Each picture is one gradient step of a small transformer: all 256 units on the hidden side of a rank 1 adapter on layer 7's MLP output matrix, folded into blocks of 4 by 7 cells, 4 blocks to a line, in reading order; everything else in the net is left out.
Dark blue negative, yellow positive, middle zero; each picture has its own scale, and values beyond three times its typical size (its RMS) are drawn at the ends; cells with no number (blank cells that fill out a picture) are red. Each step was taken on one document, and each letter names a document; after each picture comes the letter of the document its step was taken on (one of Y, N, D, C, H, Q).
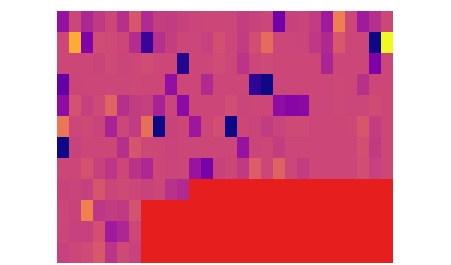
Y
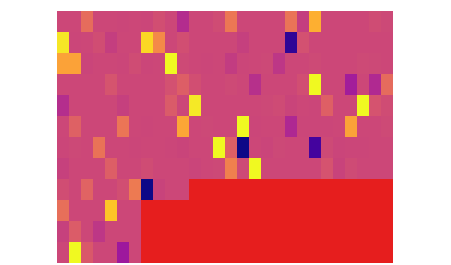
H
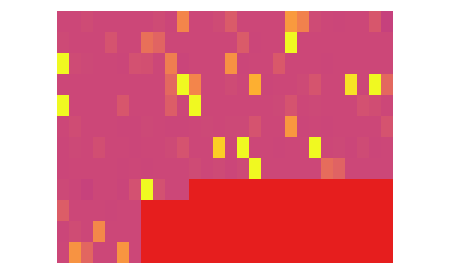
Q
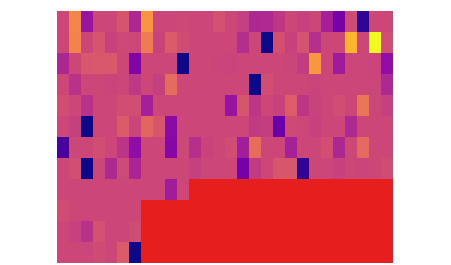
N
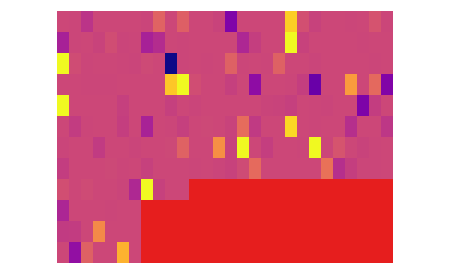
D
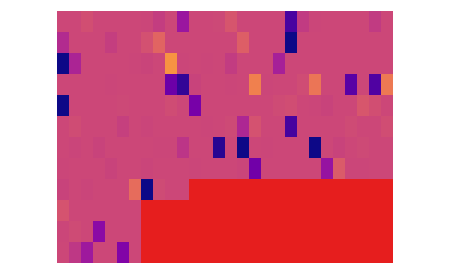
Q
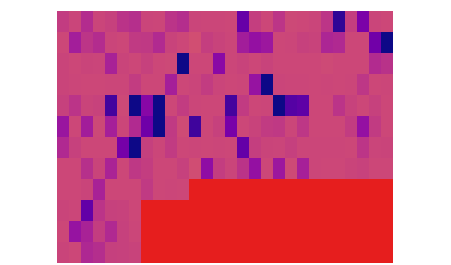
Y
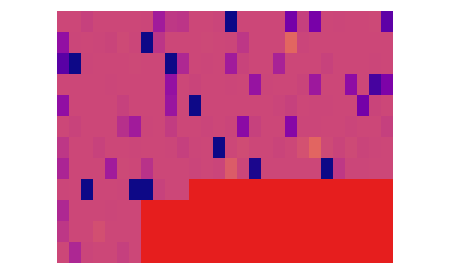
Q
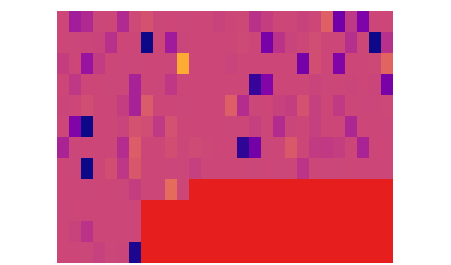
N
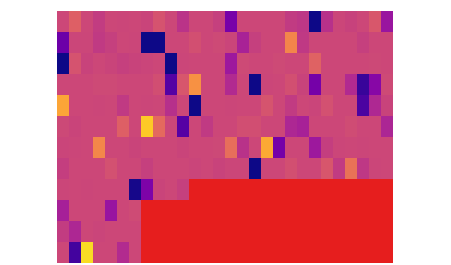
H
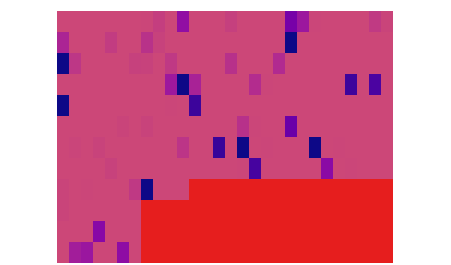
D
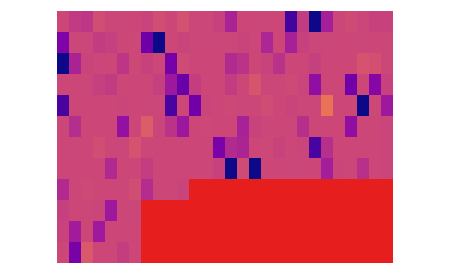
H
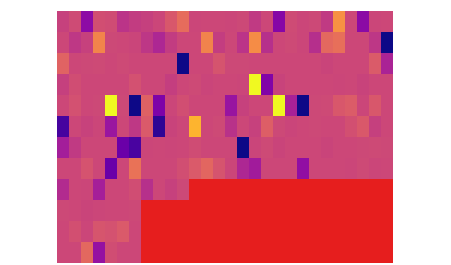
Y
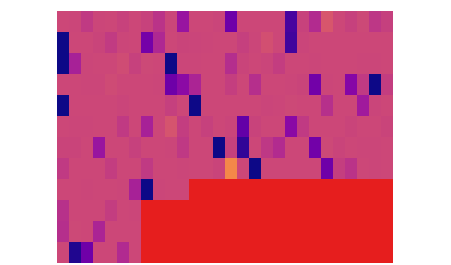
D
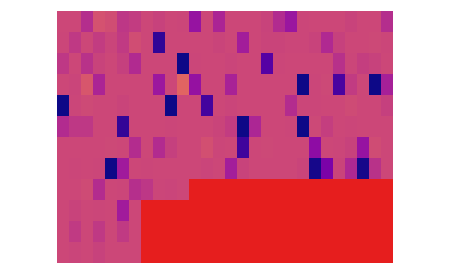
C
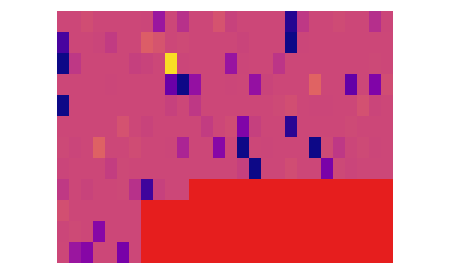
Q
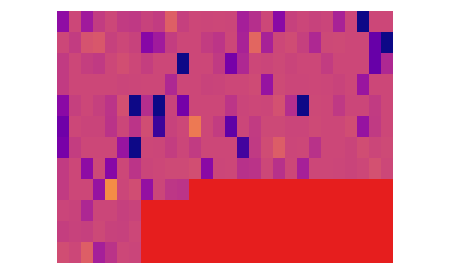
Y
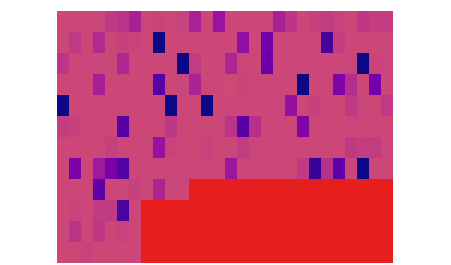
C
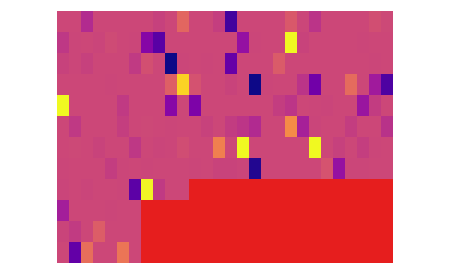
D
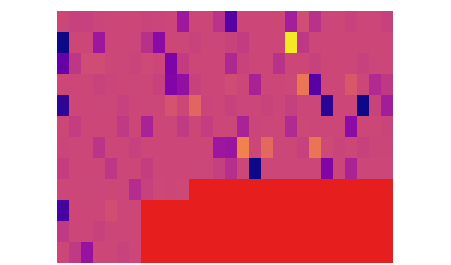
H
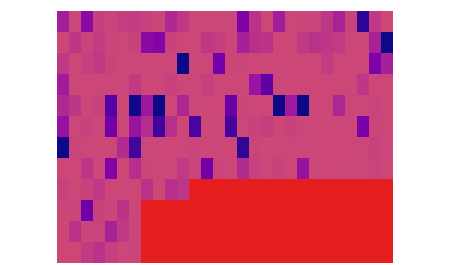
Y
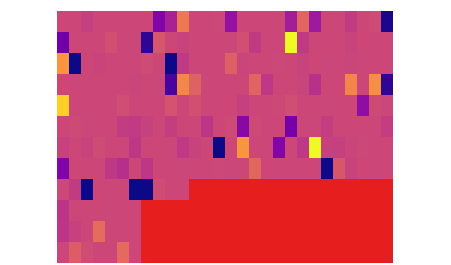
Q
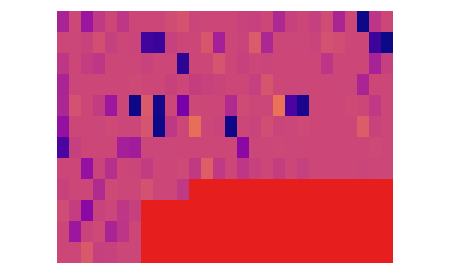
Y
